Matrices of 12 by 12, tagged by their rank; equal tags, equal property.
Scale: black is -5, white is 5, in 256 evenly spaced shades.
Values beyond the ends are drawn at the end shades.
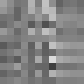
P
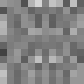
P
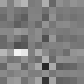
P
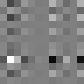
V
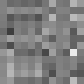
P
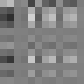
V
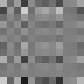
V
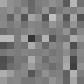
P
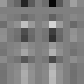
V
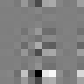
V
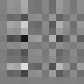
V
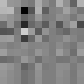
P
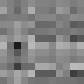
P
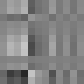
V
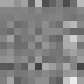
P
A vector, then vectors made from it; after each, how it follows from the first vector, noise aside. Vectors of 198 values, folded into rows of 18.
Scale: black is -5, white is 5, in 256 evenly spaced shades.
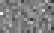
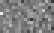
copied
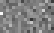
copied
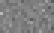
shrunk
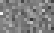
copied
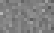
shrunk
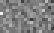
copied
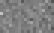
shrunk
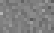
shrunk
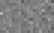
shrunk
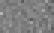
shrunk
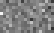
copied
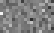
copied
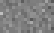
shrunk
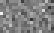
copied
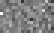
copied
